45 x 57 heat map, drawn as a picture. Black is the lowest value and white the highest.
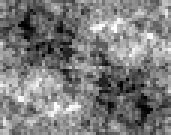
Symmetry: a half turn. Grain: blotchy. Average level on the scale: 50%. Slope: none.
